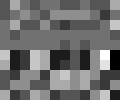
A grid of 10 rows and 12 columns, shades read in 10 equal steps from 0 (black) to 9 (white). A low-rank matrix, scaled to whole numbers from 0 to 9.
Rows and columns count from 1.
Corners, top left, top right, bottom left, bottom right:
3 6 6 1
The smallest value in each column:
3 1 2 3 2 1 1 3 1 3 2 0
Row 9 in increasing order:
2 3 3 3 3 5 5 5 5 6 6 6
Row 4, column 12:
3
